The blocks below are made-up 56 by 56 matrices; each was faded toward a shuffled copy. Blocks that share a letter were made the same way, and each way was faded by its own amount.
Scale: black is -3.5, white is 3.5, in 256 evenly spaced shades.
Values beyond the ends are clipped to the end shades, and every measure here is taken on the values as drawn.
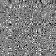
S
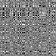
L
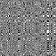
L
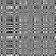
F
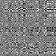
L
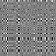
F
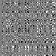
L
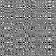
L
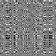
L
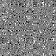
S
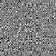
S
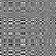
F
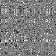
S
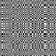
F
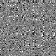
S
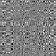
L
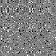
S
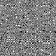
S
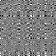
L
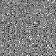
S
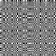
F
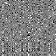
S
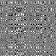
L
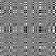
F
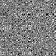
S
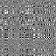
L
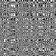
L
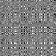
L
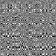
L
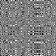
L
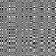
F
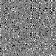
S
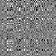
L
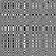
F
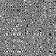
S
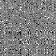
S
